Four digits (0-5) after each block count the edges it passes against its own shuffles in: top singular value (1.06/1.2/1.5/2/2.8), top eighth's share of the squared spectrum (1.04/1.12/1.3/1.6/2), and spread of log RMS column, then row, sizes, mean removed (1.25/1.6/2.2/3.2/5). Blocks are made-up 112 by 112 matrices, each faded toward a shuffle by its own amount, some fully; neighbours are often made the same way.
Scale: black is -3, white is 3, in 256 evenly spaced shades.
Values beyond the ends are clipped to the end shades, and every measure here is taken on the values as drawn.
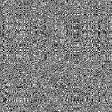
5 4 3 3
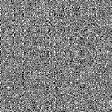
4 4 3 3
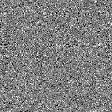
4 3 1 2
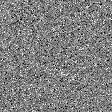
2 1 0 0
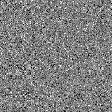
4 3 1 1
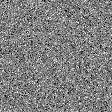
2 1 0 0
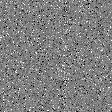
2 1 1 0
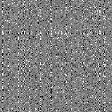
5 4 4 2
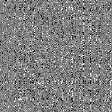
4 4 3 2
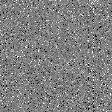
3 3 2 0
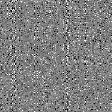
4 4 3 2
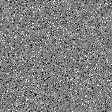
2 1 0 0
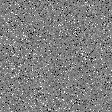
0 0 0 0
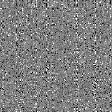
4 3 3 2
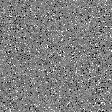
3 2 1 0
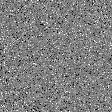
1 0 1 0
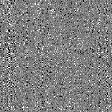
4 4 3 2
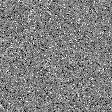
2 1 0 0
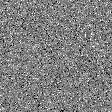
0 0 0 0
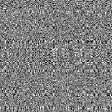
5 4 3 3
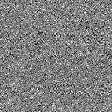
4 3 1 2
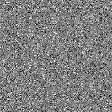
4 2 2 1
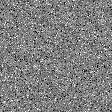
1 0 0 0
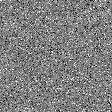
1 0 0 0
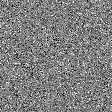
0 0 0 0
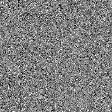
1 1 2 0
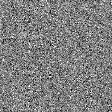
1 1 2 0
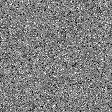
0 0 0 0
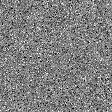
0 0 0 0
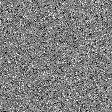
0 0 0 0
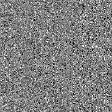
1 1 3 0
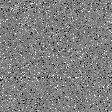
2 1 0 1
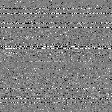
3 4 0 4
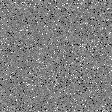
1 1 0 1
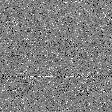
2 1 0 2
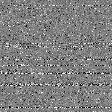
2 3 0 3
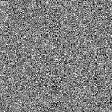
4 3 2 2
